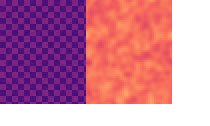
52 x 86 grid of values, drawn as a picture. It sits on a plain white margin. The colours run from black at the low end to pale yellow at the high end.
It is made of 1 by 2 panels. Panel 1,1: low, checkered. Panel 1,2: high, blotchy, faint in contrast.
